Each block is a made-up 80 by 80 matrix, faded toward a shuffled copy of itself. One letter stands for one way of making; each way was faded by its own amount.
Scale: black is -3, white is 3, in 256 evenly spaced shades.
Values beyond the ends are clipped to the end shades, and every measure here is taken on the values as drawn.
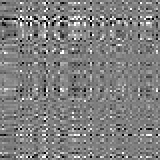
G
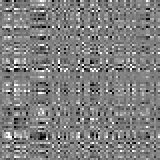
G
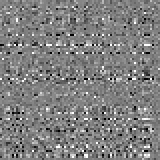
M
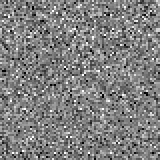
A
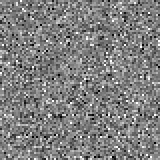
A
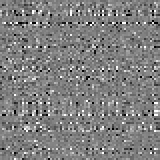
M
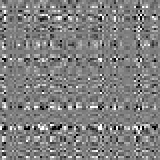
G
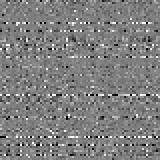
M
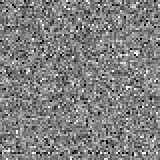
A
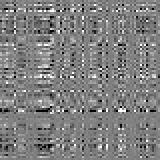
G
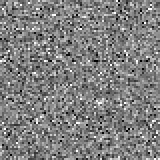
A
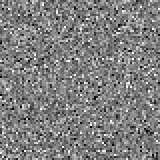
A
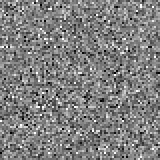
A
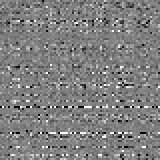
M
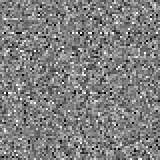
A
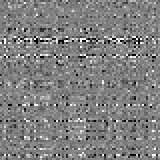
M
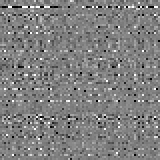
M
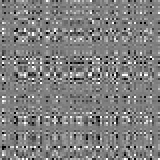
G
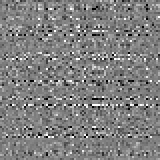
M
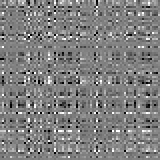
G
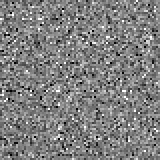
A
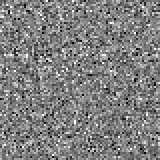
A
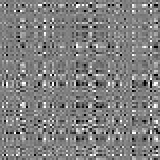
G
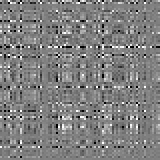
G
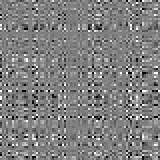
G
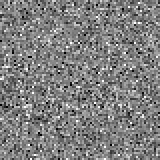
A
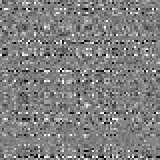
M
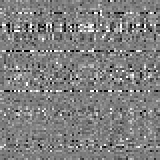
M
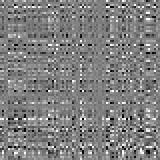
G
